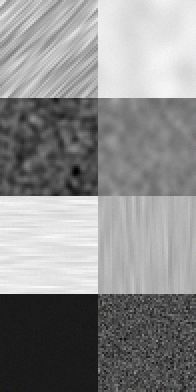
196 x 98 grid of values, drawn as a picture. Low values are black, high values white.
The table splits into 4 rows of 2 panels. Panel 1,1: high, slanting up to the right. Panel 1,2: very high, smooth, faint in contrast. Panel 2,1: low, blotchy. Panel 2,2: middling, blotchy, faint in contrast. Panel 3,1: very high, streaked across, faint in contrast. Panel 3,2: high, streaked downward, faint in contrast. Panel 4,1: very low, flat. Panel 4,2: low, fine-grained.
